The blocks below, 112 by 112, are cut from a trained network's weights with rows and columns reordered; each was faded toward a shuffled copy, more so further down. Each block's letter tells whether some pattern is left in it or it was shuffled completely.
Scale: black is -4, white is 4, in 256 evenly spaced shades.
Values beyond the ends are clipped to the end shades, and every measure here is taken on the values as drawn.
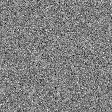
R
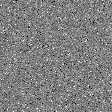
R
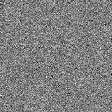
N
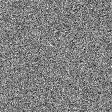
R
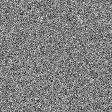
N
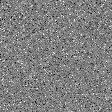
R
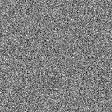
N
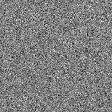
N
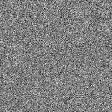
N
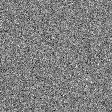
R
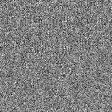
N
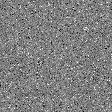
R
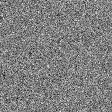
R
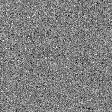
N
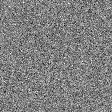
R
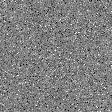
R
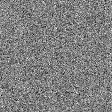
N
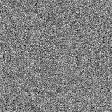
N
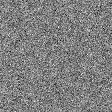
R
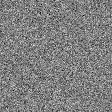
R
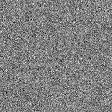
N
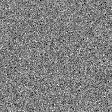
N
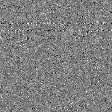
N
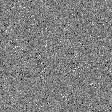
R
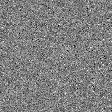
N
